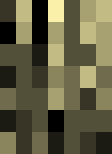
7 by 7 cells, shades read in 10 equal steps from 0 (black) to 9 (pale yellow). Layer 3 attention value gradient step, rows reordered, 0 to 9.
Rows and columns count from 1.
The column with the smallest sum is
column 3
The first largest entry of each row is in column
4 6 4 6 4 3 1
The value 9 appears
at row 1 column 4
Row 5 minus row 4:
3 0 1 1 0 -5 1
